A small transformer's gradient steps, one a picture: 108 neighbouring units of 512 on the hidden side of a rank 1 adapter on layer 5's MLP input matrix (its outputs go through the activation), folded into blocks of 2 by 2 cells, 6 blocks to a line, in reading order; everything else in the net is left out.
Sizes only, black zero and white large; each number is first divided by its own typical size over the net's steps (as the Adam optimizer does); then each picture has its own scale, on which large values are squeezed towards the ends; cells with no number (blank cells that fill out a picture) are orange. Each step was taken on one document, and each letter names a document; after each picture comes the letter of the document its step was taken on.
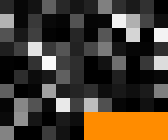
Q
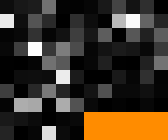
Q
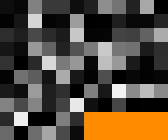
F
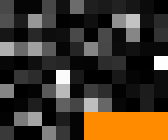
Q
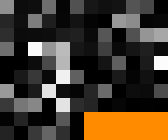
Q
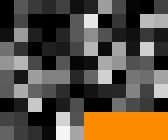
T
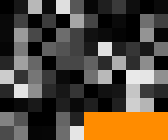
T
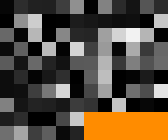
F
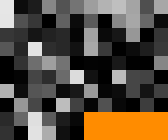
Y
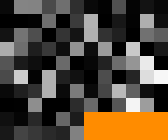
T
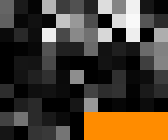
Y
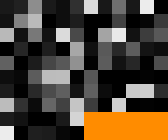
F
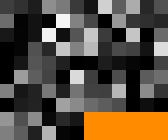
Y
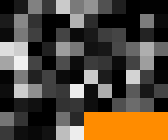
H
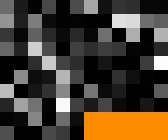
Q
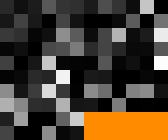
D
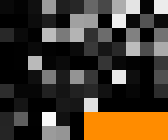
Y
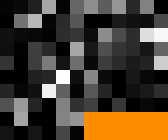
D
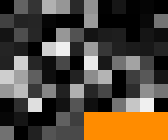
T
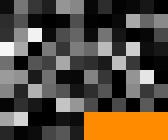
T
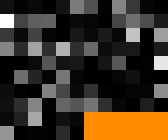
Q
